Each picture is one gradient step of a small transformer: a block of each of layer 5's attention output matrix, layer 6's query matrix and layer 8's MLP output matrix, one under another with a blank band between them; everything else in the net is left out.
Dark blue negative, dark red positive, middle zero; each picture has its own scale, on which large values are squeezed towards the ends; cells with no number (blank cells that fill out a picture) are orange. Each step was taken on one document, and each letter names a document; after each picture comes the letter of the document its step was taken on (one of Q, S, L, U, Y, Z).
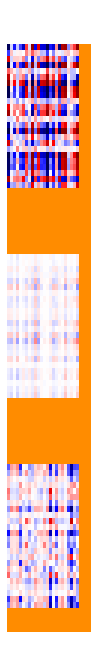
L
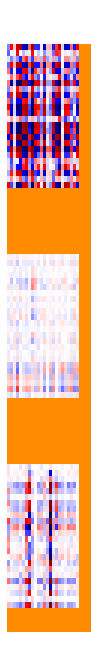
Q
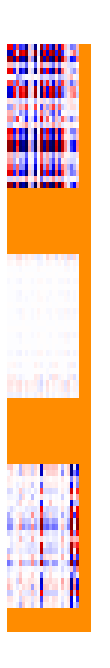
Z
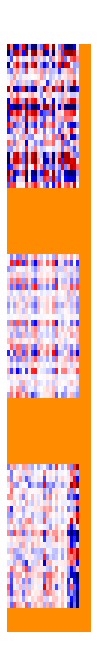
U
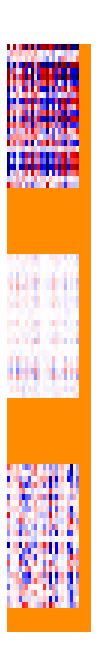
L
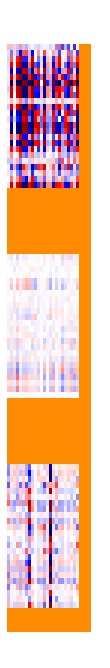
Q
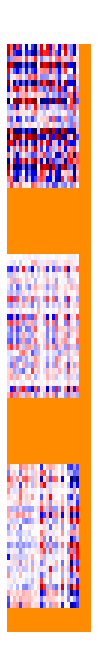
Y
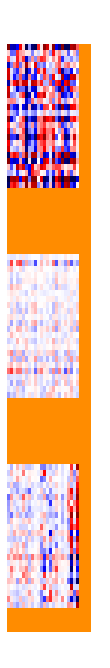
U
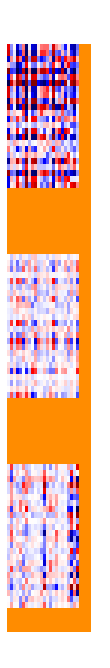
U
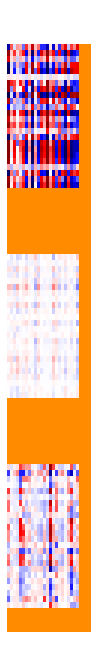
L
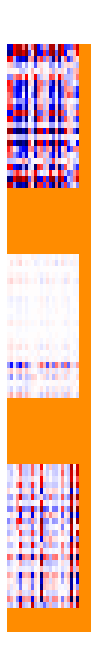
Z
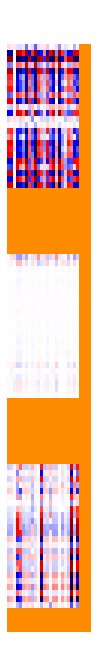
Z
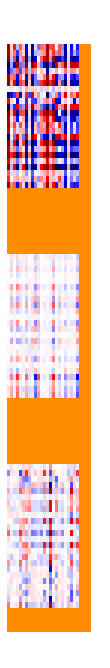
L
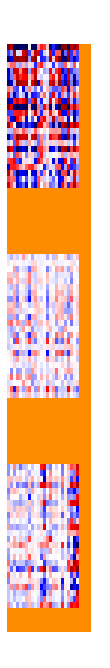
Y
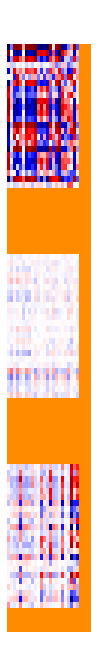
Y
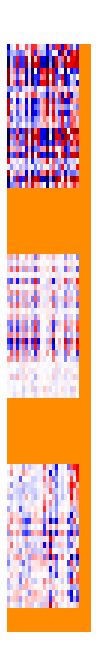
L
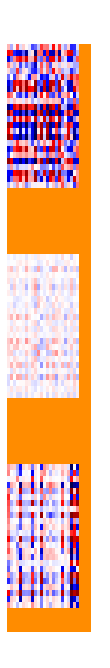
Z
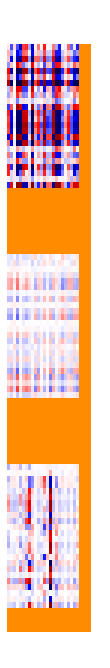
Q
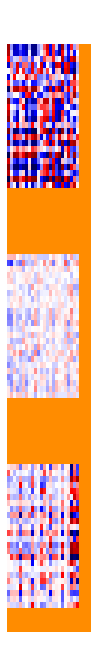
Y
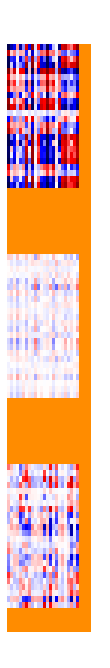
L
